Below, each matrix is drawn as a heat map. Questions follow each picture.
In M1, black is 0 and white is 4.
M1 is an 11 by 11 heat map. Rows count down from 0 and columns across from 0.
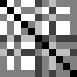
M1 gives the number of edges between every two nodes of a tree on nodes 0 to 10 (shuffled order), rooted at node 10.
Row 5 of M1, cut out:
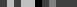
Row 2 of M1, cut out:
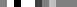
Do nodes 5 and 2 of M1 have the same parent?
no
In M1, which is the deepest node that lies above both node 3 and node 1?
7
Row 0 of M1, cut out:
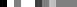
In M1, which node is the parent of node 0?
5
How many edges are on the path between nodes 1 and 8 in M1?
4
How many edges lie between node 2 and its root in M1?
2
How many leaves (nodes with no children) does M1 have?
8
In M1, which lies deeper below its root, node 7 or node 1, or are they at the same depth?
node 1
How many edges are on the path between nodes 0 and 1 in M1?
4
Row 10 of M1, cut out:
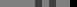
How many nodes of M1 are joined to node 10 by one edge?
2
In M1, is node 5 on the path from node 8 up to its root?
yes
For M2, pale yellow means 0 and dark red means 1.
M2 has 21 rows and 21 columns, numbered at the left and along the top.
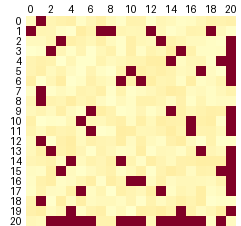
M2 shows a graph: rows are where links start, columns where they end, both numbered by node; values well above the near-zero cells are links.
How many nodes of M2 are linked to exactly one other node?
5
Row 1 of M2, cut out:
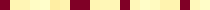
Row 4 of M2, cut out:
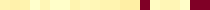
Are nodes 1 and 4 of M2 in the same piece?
no
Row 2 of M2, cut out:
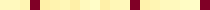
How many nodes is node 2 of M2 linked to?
3
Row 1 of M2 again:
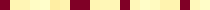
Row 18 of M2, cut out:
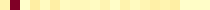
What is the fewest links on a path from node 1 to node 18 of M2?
1
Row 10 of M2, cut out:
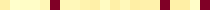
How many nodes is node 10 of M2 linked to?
3
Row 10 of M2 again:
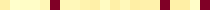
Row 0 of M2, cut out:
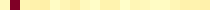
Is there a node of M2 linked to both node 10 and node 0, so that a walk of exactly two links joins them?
no
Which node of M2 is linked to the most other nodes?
node 20
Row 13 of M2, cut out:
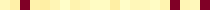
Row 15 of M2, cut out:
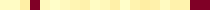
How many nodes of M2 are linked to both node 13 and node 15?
1
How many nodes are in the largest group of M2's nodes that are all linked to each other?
3
